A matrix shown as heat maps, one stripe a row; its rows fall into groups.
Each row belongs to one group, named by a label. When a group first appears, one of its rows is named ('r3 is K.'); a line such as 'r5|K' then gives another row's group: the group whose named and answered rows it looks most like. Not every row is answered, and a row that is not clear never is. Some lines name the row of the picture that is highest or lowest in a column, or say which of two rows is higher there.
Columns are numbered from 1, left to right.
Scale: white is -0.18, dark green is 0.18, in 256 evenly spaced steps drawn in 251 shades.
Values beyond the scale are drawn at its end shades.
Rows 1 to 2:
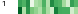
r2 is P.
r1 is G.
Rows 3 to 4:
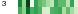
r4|P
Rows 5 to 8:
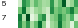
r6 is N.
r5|N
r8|P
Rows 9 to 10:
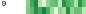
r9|G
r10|P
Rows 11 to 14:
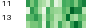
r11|G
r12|N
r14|N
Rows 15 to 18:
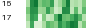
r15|P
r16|P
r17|N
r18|N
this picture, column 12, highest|18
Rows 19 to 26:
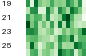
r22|P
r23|G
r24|N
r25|N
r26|N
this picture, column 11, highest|21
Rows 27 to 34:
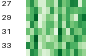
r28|G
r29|G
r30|N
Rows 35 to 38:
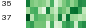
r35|G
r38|G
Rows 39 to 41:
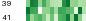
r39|P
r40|G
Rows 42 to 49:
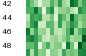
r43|G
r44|N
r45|N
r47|G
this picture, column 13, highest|42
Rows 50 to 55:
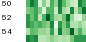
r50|G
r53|P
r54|N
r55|G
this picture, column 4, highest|53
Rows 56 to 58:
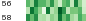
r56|P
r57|N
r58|G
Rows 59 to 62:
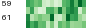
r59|G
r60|N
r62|P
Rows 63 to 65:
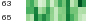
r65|P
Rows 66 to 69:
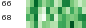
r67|N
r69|N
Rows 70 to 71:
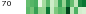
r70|G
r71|P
